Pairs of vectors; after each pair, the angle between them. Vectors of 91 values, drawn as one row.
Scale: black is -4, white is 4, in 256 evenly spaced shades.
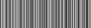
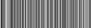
partly opposed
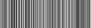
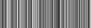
partly aligned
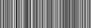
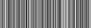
orthogonal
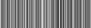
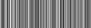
partly aligned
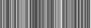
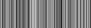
nearly opposite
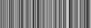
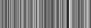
nearly opposite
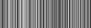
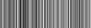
nearly opposite
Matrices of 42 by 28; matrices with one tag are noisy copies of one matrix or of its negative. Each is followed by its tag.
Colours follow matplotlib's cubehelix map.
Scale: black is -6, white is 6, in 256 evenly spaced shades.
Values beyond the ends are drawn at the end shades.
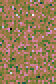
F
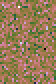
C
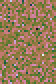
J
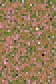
J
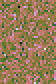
C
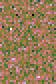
F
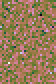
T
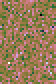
T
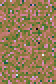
J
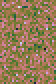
C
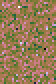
C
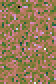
C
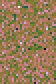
C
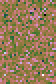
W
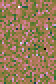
C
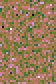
F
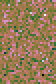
W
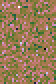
C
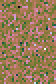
C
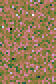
F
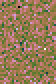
C
